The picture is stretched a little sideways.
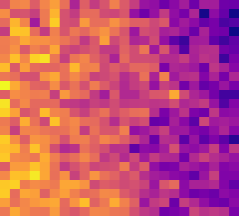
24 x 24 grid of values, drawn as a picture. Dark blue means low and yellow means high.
There are no regular stripes. The ninth with the lowest average is the top right. The field climbs toward the left. The bottom left is the ninth with the highest average.
